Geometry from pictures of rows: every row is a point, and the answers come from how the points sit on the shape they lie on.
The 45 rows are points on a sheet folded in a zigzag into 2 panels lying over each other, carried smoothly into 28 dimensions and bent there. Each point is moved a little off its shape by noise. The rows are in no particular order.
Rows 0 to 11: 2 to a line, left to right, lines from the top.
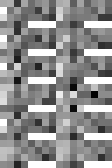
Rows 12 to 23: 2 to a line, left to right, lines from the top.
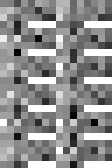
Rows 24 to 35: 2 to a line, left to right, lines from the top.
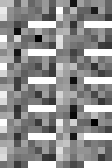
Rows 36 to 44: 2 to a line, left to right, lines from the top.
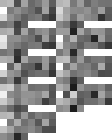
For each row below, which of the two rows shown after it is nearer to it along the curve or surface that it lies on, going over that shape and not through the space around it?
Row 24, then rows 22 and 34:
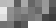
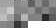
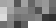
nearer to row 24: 34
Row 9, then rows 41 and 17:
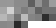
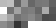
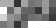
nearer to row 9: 41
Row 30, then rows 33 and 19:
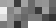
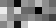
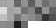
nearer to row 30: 33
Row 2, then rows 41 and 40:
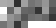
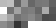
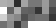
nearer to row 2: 40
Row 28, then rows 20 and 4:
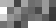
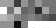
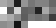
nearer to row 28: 4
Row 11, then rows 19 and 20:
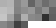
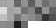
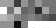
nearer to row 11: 19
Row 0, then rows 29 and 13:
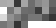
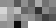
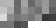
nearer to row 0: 13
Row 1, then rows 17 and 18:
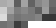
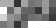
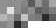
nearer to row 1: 17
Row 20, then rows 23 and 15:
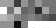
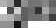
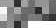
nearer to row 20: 23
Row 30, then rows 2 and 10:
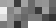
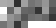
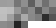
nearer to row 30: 2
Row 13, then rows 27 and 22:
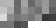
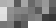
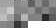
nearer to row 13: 27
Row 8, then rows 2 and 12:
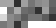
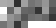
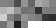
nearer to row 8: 2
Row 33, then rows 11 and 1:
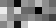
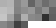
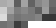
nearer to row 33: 1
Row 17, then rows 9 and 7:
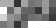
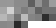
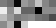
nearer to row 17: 7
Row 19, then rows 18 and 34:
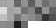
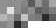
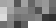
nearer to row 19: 18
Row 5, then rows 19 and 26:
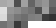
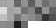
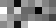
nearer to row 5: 26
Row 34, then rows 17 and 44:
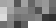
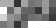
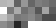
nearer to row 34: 17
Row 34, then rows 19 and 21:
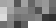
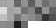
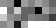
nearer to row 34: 21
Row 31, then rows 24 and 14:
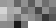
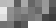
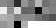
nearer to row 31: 14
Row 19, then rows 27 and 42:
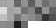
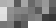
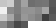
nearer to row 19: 42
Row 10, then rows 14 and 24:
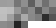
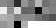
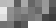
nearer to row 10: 14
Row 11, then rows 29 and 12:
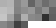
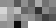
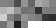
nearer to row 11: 29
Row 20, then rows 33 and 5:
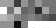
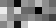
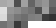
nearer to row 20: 33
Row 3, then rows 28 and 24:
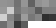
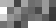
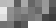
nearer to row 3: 24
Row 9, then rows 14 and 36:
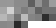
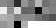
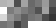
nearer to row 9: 14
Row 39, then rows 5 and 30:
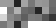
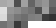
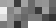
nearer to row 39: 30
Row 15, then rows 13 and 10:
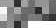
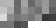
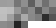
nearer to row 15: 13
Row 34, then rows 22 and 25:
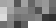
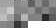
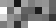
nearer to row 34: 25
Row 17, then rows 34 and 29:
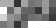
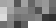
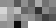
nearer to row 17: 34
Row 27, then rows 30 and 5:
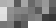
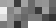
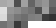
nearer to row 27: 5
